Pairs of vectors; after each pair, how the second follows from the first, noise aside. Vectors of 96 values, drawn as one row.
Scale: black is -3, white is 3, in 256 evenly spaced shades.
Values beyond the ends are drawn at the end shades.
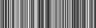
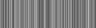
shrunk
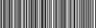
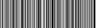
negated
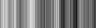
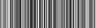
shuffled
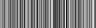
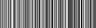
wrapped around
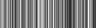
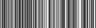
shuffled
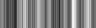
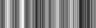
reversed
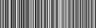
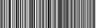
negated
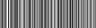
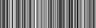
shuffled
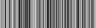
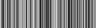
wrapped around
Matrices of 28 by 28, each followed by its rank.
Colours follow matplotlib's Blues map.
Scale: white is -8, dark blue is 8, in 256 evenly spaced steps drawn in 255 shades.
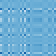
one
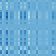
one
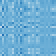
two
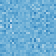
five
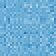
five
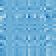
two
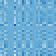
two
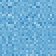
five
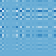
one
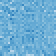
five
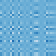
one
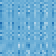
two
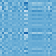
two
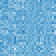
five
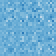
five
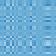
one
